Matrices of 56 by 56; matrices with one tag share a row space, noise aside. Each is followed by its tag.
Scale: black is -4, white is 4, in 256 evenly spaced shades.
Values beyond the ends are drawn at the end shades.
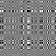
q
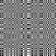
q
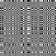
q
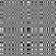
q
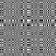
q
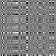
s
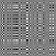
s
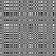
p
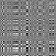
s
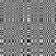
q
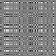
p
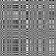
s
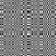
q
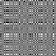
p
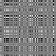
p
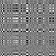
s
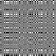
p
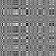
s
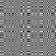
q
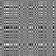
p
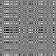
p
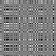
p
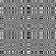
q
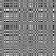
p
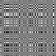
p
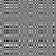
p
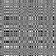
p
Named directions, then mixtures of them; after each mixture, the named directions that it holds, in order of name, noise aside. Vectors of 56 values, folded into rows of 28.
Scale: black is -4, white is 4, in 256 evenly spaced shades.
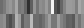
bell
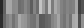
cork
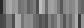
bell, cork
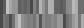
bell, cork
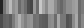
bell, cork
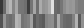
bell, cork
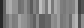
cork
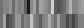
bell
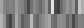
bell, cork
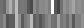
bell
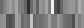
bell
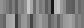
bell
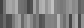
bell, cork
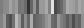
bell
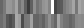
bell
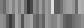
bell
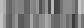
bell, cork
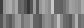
bell, cork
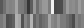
bell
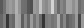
bell, cork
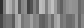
bell, cork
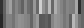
cork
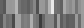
bell, cork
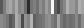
bell
